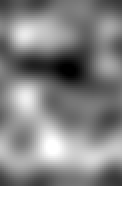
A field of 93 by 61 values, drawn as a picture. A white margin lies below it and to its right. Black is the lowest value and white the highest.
The texture varies smoothly and slowly. No row or column stands out. There are no lone odd cells. On average the colour sits 50% of the way up the scale. The ninth with the highest average is the bottom middle. The ninth with the lowest average is the centre. The values follow a bell shape.
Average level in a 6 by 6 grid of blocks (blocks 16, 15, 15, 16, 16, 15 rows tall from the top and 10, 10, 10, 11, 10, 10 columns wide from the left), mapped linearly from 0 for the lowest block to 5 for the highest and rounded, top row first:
2 3 3 2 2 2 / 2 3 3 2 2 2 / 2 2 1 0 1 2 / 3 4 3 2 2 2 / 3 3 5 4 3 3 / 2 3 3 3 3 2
